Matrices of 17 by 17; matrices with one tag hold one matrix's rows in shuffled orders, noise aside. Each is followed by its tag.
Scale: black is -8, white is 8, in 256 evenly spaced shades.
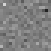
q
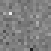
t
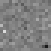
q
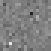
t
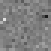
q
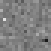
q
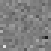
q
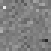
q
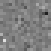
q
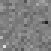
q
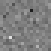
t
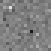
t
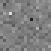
t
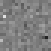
q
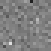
t
